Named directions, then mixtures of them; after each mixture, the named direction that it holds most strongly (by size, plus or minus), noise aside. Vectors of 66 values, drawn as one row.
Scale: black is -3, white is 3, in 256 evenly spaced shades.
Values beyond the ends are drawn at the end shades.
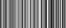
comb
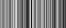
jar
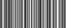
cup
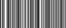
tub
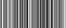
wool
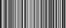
comb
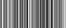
wool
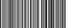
comb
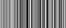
wool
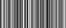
wool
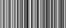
wool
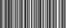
cup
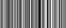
comb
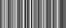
cup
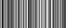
wool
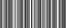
cup
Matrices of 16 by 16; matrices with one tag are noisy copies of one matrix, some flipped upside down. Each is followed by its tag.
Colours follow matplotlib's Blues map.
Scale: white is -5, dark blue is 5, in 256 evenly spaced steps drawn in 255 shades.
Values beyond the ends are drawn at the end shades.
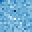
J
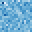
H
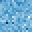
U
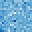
J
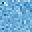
H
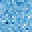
U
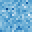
U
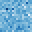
U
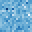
U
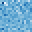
H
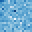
J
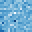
J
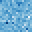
U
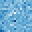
J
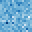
U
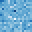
J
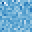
H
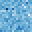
U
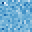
H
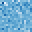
H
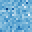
U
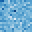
J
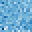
H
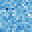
U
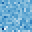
H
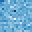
J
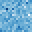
U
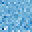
H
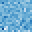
H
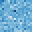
J
